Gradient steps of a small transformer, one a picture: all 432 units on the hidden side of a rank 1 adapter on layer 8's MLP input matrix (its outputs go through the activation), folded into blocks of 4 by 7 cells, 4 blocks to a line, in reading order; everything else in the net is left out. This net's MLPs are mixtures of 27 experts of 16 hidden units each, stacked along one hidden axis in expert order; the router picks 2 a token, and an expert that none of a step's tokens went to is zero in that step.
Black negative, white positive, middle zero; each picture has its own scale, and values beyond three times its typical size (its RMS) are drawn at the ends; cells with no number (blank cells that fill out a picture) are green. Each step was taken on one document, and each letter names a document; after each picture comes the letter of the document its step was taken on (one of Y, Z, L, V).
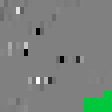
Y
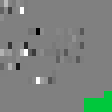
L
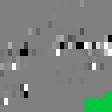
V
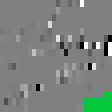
V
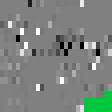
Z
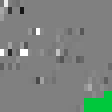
L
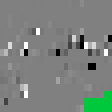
V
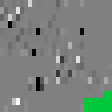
Y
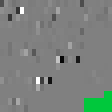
Y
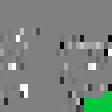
V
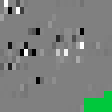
L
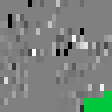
Z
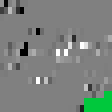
L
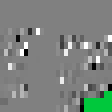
V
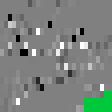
Z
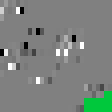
L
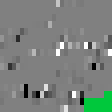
V
